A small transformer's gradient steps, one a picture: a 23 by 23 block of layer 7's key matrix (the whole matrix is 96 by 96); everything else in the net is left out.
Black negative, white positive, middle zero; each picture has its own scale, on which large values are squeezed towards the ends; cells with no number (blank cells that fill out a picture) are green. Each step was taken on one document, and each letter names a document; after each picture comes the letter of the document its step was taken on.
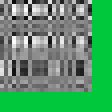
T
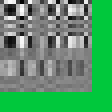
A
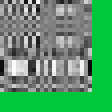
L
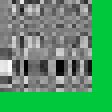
L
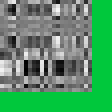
T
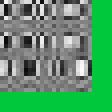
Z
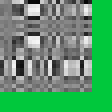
L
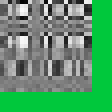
A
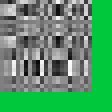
A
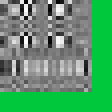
T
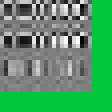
Z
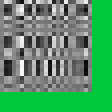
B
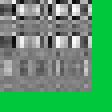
T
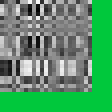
B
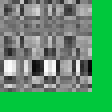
L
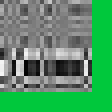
B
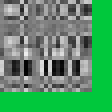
T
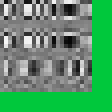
Z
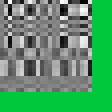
A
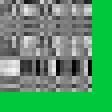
L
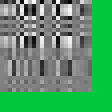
A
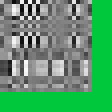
T
